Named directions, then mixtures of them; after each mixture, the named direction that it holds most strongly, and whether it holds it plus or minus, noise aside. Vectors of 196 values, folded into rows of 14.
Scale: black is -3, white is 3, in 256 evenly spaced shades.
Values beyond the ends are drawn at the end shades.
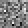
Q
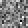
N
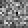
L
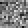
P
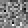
Q, minus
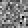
N, minus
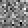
Q, plus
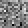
Q, plus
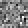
N, plus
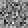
L, minus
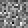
Q, minus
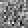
P, minus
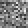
Q, plus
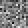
Q, minus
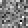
N, plus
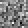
P, minus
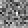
L, minus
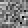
P, minus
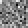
N, plus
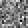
N, plus
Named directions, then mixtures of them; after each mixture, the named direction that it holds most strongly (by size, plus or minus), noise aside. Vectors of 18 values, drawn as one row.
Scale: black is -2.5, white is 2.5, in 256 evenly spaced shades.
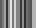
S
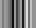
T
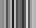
T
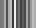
S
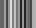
S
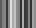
S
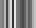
S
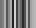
T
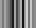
T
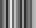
S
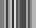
S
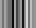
T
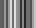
S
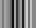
T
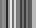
S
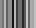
T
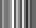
T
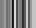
T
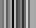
T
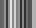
S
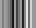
T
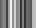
S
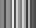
T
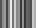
S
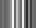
T
